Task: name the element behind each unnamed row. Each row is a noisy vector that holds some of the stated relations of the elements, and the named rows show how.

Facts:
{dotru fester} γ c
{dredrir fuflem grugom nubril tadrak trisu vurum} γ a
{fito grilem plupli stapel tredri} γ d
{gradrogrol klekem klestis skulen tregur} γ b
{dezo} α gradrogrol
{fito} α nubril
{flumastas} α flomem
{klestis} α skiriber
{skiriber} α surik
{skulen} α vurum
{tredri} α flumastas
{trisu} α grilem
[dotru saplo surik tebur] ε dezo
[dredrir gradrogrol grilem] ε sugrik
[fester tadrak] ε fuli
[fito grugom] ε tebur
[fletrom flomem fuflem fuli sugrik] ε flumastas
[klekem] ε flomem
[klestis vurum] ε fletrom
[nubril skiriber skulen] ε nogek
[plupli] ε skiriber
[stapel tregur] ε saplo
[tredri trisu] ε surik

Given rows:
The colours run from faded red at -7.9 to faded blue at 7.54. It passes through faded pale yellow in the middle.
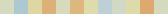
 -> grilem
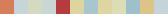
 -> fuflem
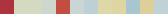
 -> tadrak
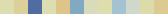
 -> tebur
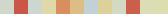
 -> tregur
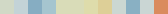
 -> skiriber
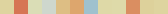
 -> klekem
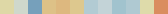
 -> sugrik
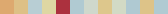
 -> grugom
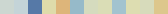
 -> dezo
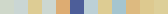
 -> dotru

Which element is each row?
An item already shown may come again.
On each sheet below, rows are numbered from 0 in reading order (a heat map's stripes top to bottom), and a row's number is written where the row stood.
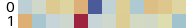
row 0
dotru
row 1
trisu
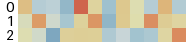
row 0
vurum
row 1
klestis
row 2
sugrik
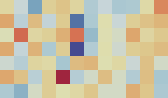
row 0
sugrik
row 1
fester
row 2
gradrogrol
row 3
fester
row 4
plupli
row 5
grugom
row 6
tredri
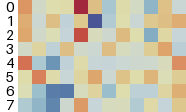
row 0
dredrir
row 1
fester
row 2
nubril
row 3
fito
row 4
fuli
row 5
skulen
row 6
fletrom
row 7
surik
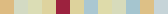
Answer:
dredrir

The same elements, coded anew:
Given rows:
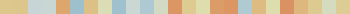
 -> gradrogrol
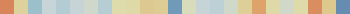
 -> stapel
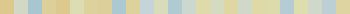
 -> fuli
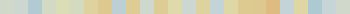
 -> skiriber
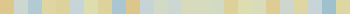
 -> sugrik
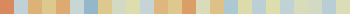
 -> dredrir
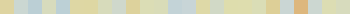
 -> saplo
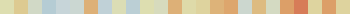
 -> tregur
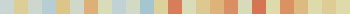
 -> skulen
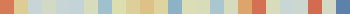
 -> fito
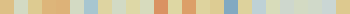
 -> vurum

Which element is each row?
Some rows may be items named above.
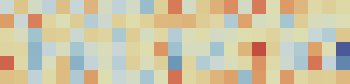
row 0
skulen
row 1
grugom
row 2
fletrom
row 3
plupli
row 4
grilem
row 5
klekem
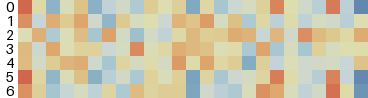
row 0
grilem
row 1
dredrir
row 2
klestis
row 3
trisu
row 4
vurum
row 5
grilem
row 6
tredri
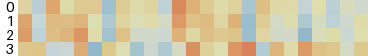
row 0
nubril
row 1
fuflem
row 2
tadrak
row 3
gradrogrol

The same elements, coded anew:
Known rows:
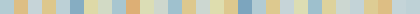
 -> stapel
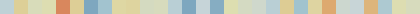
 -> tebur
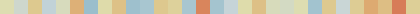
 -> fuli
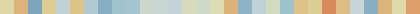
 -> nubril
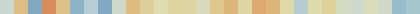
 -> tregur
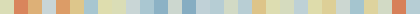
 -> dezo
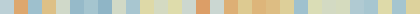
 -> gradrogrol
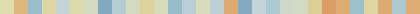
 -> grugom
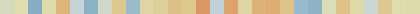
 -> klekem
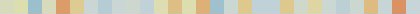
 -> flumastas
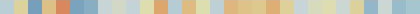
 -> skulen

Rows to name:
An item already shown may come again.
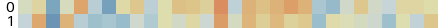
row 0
klekem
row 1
gradrogrol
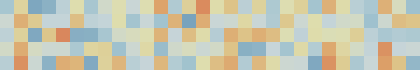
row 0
fester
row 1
sugrik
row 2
skulen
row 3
tredri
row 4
dotru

